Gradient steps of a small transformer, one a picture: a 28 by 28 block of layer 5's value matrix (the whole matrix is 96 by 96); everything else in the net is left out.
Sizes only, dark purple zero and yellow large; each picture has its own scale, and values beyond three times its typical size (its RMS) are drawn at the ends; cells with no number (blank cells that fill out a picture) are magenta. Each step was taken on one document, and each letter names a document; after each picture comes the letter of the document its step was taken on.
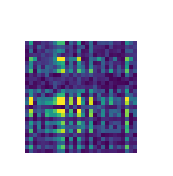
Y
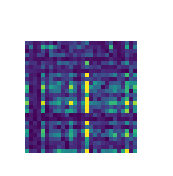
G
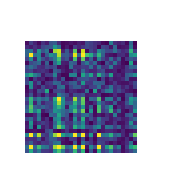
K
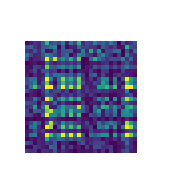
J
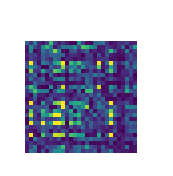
K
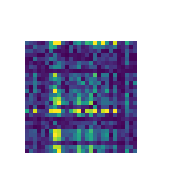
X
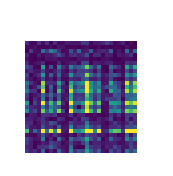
G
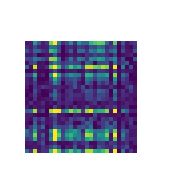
X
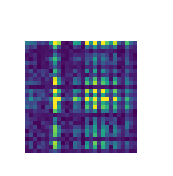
X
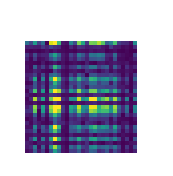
X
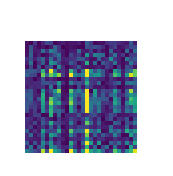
G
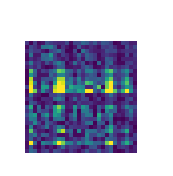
K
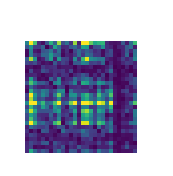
K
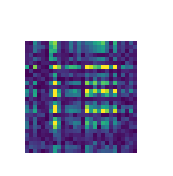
X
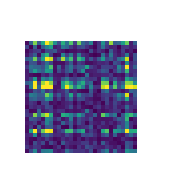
J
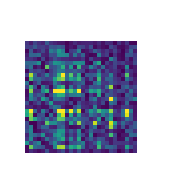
Y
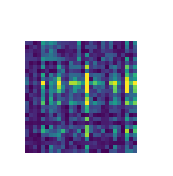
G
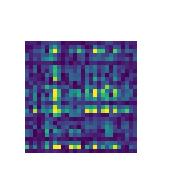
X
